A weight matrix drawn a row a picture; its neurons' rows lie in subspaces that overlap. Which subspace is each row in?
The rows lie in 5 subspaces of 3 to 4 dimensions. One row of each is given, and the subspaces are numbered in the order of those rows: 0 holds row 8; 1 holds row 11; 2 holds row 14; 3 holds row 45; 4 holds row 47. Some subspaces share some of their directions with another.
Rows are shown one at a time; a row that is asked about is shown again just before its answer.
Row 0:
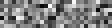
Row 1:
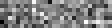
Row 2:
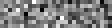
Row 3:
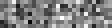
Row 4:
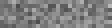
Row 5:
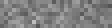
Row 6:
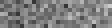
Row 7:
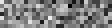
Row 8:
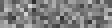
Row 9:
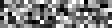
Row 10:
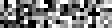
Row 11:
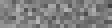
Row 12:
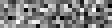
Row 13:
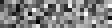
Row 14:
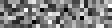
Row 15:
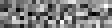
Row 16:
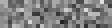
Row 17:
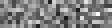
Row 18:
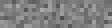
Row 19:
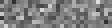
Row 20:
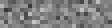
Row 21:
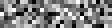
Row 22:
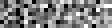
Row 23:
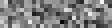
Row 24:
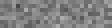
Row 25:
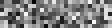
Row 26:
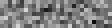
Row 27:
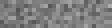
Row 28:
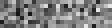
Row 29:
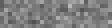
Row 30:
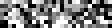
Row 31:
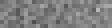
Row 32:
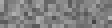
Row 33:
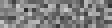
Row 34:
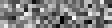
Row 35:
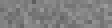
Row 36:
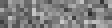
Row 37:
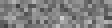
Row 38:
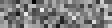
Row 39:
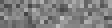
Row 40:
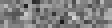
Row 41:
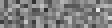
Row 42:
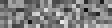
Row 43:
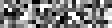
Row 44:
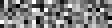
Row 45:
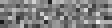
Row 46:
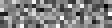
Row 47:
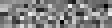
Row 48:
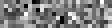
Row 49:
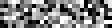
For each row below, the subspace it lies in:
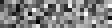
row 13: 1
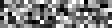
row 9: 0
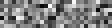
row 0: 0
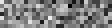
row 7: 0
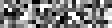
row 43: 4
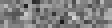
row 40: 4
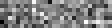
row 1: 3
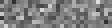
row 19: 0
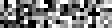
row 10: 1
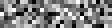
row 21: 2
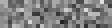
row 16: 3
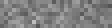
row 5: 2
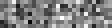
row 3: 2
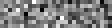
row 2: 4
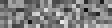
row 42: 3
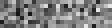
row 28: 2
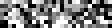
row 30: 2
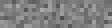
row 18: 3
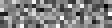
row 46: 4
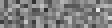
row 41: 1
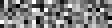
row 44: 1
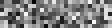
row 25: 0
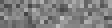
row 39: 0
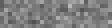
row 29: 0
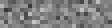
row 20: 0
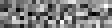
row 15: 4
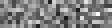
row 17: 3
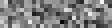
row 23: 3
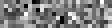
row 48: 4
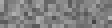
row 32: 1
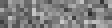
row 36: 3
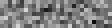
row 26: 3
